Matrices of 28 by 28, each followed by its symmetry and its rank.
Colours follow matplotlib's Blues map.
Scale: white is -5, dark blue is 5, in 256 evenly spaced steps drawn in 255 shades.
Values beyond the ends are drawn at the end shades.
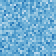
antisymmetric, full rank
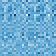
neither, rank three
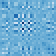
symmetric, rank three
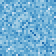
symmetric, full rank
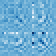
symmetric, rank three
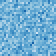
neither, full rank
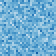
neither, full rank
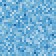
symmetric, full rank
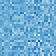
neither, rank five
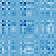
symmetric, rank three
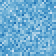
symmetric, full rank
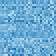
neither, rank five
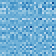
neither, rank three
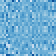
neither, rank three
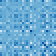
symmetric, rank three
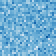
antisymmetric, full rank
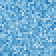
neither, full rank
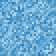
symmetric, full rank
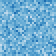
antisymmetric, full rank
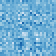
neither, rank five
